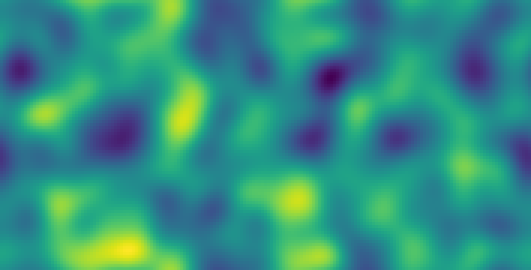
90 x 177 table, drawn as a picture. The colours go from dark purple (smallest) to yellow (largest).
The ninth with the highest average is the bottom left. The texture varies smoothly and slowly. Overall the values sit about 50% of the way up the scale.
